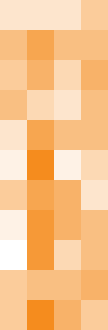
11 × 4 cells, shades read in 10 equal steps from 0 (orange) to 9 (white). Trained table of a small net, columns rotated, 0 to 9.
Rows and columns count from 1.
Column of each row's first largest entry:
1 1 3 3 1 1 4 1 1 1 1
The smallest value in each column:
4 0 3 3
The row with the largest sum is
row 1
